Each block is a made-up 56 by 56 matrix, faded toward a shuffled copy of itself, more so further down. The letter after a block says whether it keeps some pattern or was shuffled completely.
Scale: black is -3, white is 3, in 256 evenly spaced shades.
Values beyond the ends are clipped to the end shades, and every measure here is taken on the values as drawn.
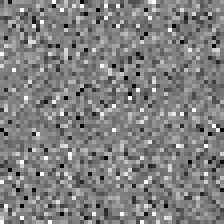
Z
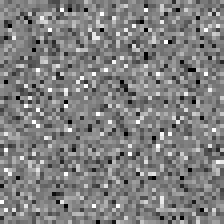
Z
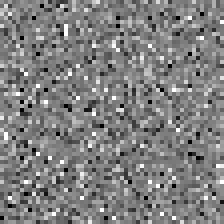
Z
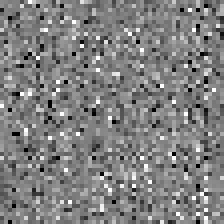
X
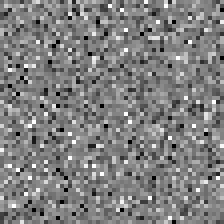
Z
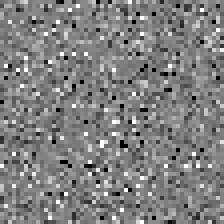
Z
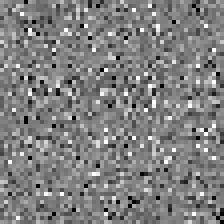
X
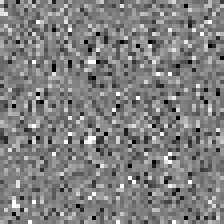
X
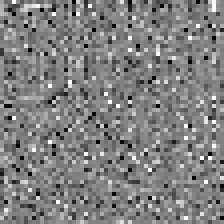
X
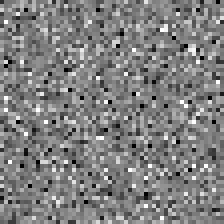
Z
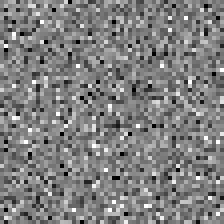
Z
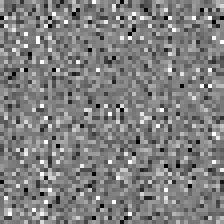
X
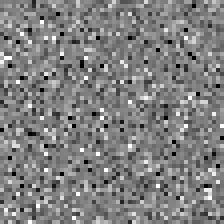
Z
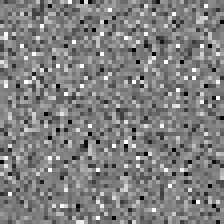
Z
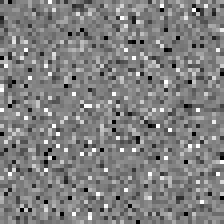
Z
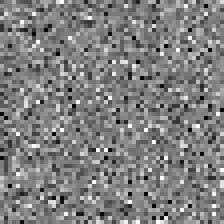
Z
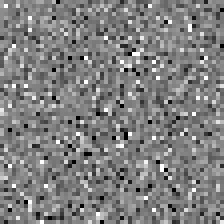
Z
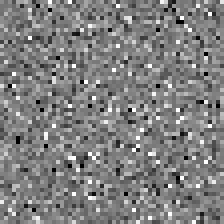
Z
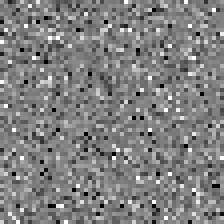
Z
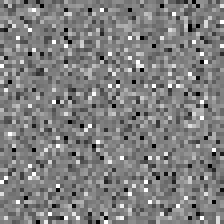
Z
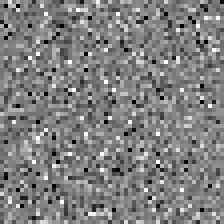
Z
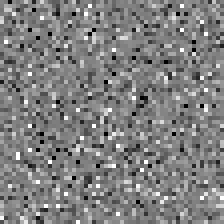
Z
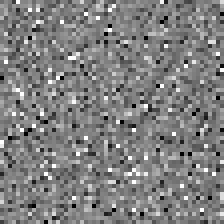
Z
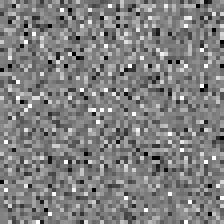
X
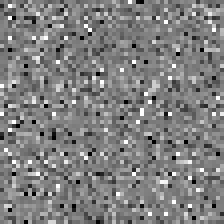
X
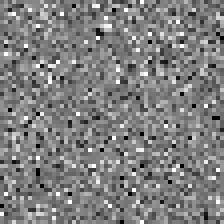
Z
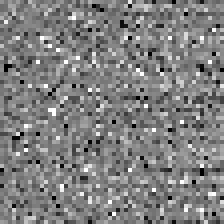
X
